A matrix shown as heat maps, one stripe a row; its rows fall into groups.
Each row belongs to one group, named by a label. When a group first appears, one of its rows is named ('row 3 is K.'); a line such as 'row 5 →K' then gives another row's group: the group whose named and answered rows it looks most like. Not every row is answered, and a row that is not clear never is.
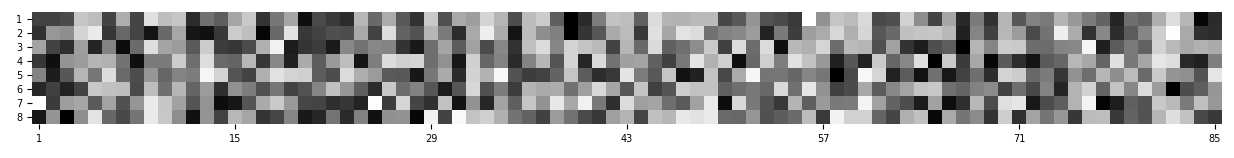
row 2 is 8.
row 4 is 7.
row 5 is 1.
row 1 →8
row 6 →7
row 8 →8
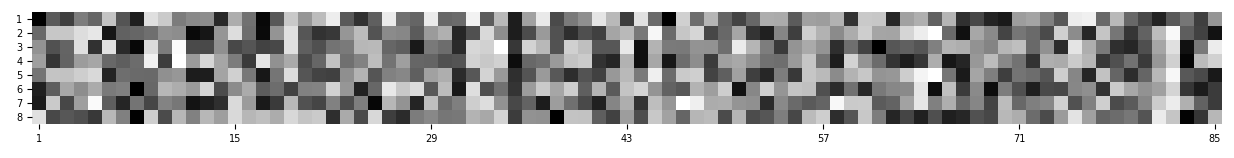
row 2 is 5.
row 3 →1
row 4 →1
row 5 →5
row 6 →7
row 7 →8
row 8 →1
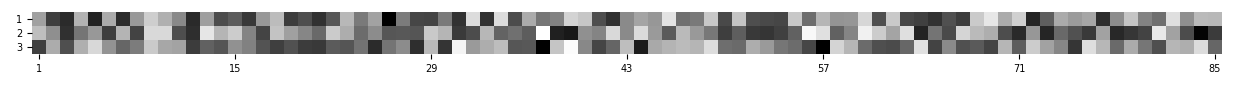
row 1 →1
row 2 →5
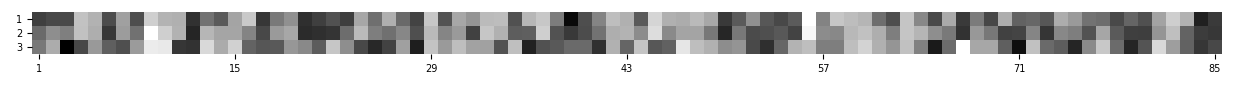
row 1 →8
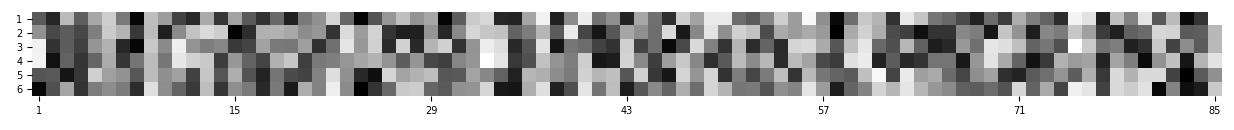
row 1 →7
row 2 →1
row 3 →1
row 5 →7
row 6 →7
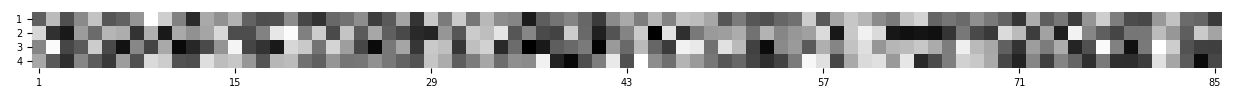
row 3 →5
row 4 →5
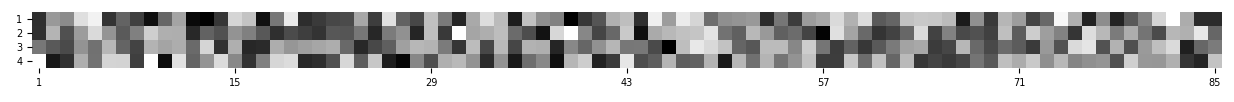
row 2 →8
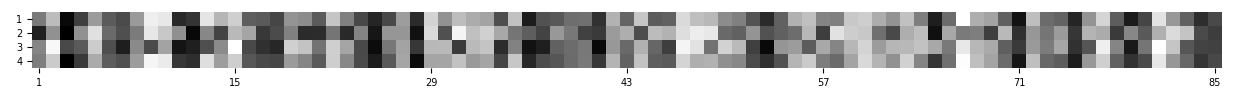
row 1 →5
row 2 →8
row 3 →5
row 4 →5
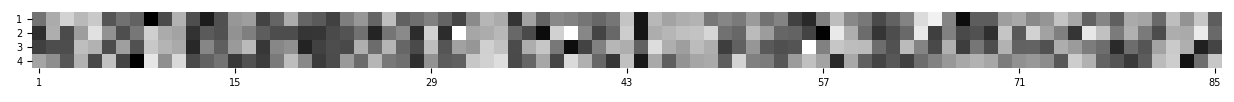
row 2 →8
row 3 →8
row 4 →1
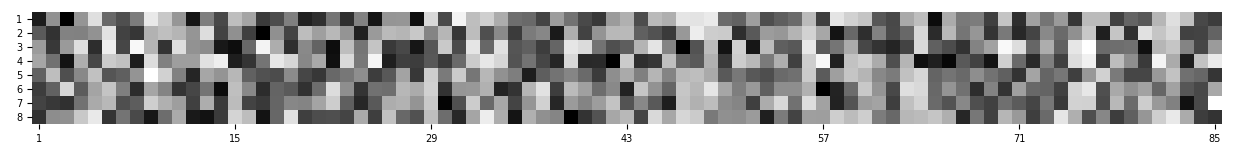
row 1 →8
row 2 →7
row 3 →1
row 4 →1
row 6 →7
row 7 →7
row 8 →8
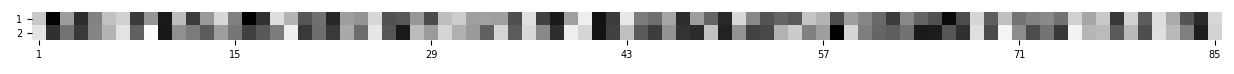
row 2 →1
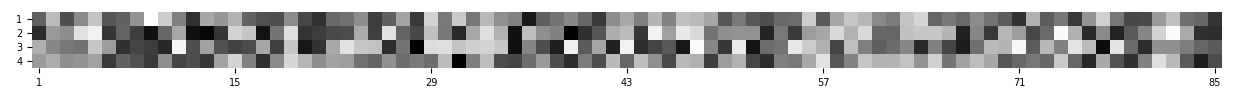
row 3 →1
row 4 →5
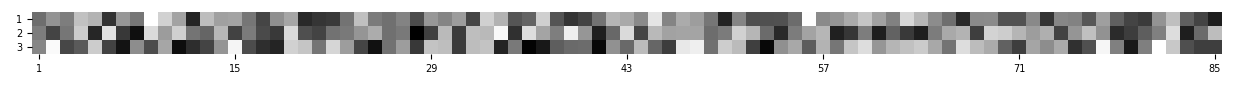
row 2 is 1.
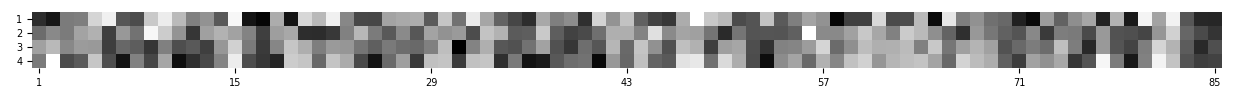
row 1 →7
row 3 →5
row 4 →5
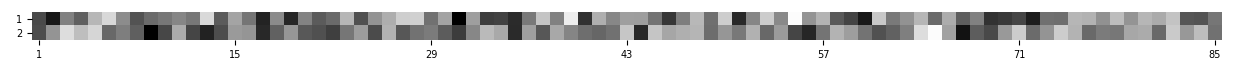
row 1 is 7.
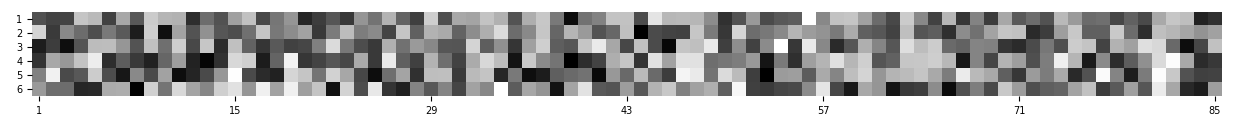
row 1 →8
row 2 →1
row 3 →7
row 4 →8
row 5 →5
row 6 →1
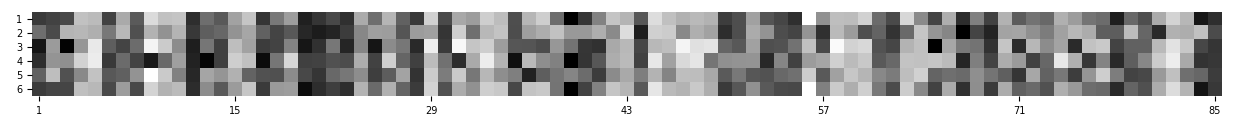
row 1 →8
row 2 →8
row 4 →8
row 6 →8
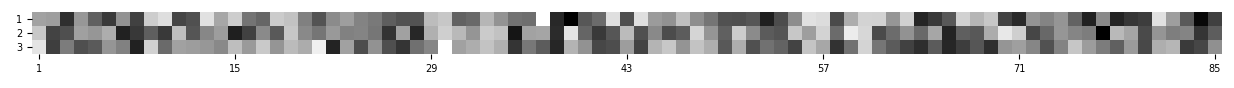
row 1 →5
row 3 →1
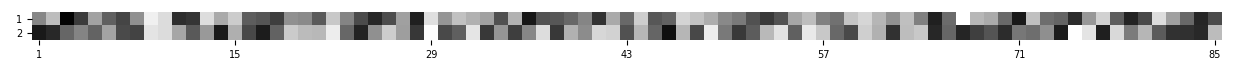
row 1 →5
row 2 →7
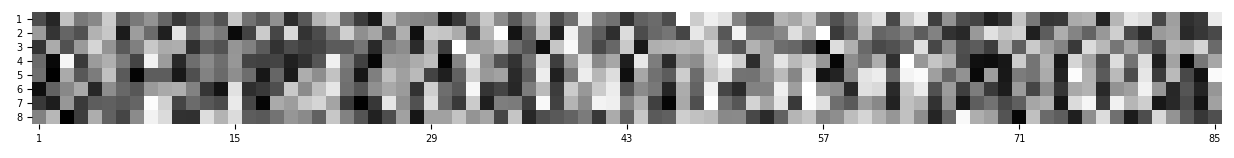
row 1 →7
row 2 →1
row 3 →8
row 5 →7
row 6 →7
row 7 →7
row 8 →5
